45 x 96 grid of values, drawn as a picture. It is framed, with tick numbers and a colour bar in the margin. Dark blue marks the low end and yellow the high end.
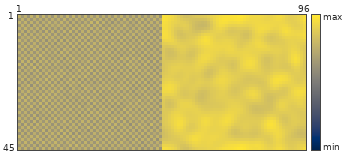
It is made of 1 by 2 panels. Panel 1,1: high, checkered. Panel 1,2: very high, blotchy, faint in contrast.
